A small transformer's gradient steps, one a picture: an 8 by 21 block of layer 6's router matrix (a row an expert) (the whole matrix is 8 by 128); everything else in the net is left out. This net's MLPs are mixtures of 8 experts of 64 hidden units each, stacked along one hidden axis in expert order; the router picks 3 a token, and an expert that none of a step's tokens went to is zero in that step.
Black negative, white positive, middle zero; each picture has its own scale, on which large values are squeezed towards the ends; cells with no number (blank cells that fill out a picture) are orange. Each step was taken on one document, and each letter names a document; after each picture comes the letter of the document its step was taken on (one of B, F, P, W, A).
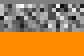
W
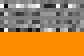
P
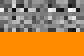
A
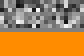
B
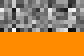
A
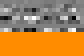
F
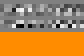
W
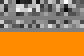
B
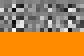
A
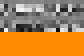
P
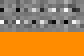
B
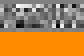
W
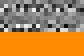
P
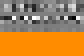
F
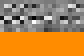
F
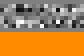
W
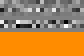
B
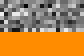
P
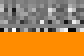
A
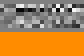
W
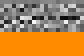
F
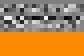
F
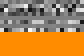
P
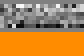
W
